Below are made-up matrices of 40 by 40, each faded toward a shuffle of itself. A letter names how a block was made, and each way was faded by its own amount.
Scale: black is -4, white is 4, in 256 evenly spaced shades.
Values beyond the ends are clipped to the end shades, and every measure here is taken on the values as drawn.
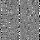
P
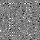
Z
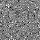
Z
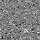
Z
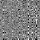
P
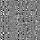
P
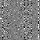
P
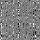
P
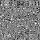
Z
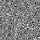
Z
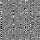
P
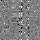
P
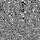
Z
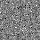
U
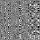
P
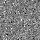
U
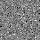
U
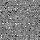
Z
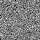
U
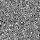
U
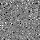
Z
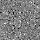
Z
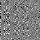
P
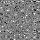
Z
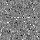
Z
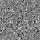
Z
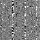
P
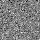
U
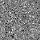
Z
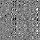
P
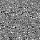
Z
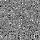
Z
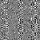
P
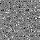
Z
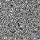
Z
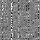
P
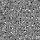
Z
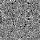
Z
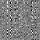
P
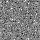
U
